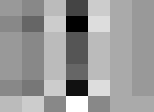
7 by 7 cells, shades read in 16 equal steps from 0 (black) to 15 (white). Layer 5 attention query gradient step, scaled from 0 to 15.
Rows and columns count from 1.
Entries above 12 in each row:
0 1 0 0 0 1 1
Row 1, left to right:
9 8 11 4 12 10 9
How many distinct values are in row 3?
5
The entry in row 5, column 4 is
6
